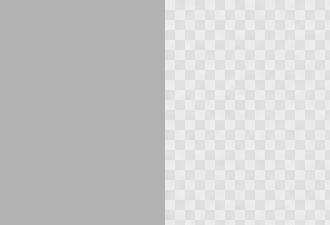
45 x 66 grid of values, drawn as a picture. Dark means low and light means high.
It is made of 1 by 2 panels. Panel 1,1: high, flat. Panel 1,2: very high, checkered, faint in contrast.
